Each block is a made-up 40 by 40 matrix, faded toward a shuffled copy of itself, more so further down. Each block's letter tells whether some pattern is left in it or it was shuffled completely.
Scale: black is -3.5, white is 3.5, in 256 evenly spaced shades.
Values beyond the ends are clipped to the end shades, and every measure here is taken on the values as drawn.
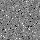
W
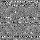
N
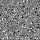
W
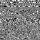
N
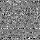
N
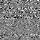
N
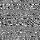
N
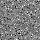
W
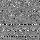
N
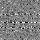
N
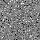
W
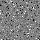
W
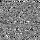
N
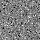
W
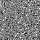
W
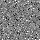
W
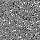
W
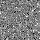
W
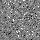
W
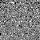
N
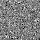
W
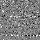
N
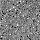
W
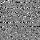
N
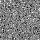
W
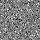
W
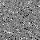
W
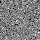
W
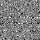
N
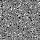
W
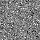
W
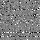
N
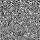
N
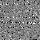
N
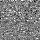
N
